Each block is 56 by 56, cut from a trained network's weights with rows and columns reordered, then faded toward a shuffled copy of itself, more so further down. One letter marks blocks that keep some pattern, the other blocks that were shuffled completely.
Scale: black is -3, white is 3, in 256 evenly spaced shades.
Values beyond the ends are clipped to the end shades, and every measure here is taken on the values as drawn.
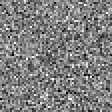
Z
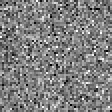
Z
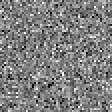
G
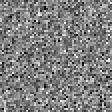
G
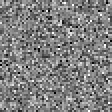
Z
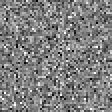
G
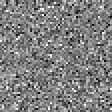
G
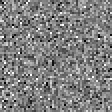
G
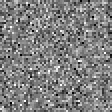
Z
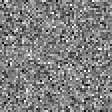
Z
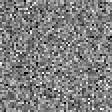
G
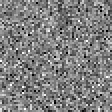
Z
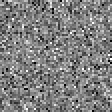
Z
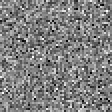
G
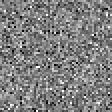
Z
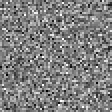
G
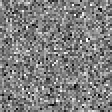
Z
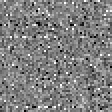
G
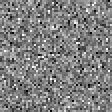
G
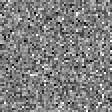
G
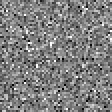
Z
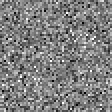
Z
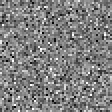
Z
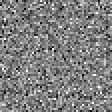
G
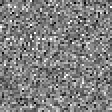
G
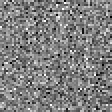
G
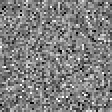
Z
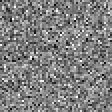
Z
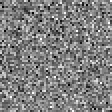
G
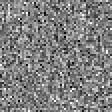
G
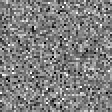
G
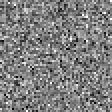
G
